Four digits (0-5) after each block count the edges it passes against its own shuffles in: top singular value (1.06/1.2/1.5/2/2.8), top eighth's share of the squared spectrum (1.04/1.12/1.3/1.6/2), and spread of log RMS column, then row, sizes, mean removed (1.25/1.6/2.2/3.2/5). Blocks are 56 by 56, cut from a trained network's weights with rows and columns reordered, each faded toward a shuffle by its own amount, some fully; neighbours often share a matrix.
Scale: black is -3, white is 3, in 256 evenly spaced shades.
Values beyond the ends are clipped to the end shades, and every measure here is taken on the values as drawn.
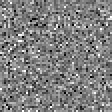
2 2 1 1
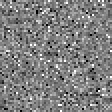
0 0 0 0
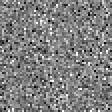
1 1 0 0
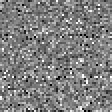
2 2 1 1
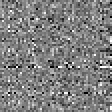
3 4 2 2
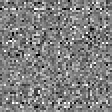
3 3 2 2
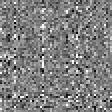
3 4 3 2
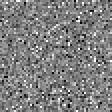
0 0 0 0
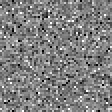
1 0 0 0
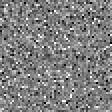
0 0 0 0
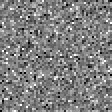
0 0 0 0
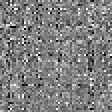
3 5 3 3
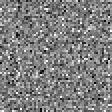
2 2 1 0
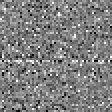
3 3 0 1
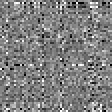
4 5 2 3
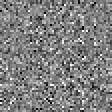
2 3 2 1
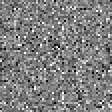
2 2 1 1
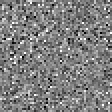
2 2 1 1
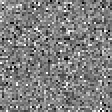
2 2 1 1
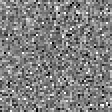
2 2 1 1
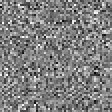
4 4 1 2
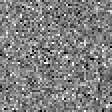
0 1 0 0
